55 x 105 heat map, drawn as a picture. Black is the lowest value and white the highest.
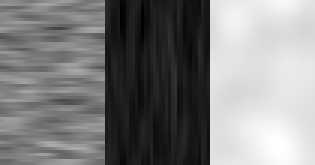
The table splits into one row of 3 panels. Panel 1,1: middling, streaked across. Panel 1,2: very low, streaked downward, faint in contrast. Panel 1,3: very high, smooth, faint in contrast.
